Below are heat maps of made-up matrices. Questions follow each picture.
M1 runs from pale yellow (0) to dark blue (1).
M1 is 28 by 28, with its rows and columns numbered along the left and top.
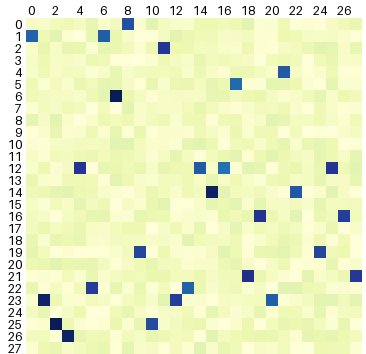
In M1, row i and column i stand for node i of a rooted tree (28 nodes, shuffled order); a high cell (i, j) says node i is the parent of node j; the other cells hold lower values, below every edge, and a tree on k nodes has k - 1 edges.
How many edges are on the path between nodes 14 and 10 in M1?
3
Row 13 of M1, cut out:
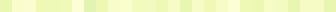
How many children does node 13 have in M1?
0
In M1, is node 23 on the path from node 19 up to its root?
yes
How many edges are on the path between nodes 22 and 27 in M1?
5
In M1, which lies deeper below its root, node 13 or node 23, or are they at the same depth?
node 13
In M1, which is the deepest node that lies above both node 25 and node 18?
12
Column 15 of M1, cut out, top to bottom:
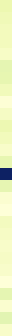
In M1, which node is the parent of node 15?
14
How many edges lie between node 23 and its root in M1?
0
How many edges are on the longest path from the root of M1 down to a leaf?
5
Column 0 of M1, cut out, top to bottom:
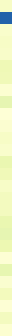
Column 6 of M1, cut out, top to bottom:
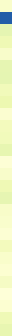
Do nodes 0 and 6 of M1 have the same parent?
yes
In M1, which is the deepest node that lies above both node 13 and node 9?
12
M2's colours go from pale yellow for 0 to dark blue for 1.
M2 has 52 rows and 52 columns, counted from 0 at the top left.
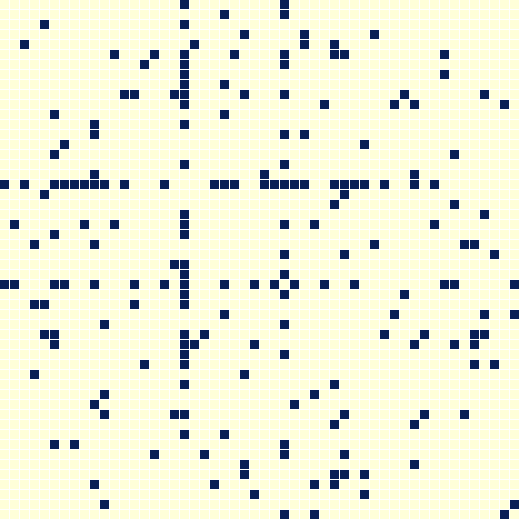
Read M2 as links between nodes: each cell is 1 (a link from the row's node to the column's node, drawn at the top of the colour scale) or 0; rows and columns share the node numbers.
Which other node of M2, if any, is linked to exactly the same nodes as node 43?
node 8
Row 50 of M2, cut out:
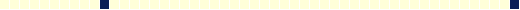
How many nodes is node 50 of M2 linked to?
2
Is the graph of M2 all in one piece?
yes
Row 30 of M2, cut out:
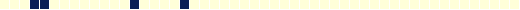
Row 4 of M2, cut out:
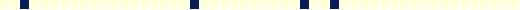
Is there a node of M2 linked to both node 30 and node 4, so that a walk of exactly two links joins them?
no
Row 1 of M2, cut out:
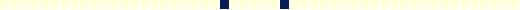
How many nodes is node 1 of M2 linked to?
2
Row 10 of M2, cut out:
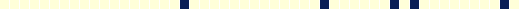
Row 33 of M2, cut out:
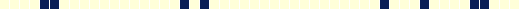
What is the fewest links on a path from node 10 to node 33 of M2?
2
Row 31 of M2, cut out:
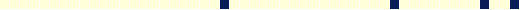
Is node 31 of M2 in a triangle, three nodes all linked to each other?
no
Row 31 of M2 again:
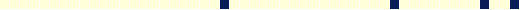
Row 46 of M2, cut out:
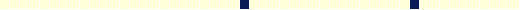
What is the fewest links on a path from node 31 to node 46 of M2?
4
